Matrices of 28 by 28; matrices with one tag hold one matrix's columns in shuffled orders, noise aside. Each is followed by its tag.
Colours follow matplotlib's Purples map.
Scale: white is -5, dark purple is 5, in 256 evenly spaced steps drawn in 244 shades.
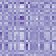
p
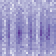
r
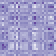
p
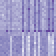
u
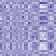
p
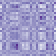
p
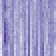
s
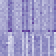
u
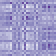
p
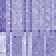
u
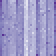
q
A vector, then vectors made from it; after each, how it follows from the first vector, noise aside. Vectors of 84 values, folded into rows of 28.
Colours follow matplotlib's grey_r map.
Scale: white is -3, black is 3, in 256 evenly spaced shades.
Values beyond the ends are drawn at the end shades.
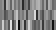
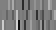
partly zeroed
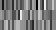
reversed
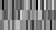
reversed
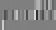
partly zeroed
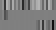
partly zeroed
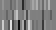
partly zeroed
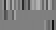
partly zeroed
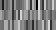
reversed
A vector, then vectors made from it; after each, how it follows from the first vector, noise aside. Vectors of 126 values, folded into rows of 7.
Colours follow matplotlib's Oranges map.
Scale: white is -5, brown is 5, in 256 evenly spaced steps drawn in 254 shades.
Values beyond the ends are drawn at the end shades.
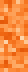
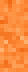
shrunk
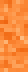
shrunk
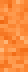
shrunk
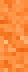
shrunk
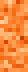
negated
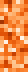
scaled up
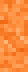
shrunk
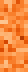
negated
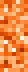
scaled up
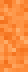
shrunk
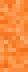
shrunk
